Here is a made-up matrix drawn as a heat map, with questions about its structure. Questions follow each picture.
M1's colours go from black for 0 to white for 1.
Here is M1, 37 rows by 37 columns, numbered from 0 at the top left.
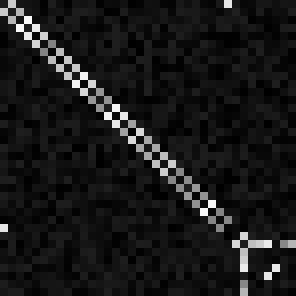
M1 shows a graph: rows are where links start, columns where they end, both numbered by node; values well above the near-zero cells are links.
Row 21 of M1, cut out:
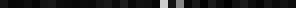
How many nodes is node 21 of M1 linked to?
2
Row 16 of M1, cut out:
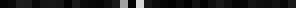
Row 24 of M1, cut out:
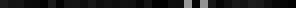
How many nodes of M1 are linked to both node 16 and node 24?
0
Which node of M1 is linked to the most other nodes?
node 30
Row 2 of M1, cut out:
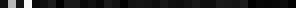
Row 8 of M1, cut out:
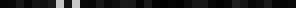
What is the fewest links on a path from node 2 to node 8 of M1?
6
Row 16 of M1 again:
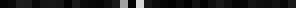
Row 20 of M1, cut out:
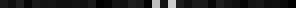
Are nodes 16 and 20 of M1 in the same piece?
yes
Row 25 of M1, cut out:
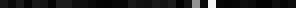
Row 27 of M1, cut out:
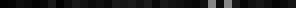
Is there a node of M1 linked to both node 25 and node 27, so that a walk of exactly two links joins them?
yes
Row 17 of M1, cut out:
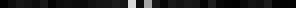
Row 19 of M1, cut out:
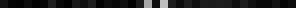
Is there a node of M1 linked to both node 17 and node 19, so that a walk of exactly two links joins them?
yes
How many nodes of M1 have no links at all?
0
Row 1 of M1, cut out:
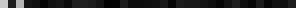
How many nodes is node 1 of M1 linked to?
2
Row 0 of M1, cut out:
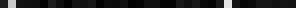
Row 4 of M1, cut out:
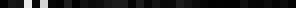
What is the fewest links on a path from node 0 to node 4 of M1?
4
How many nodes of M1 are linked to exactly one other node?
6
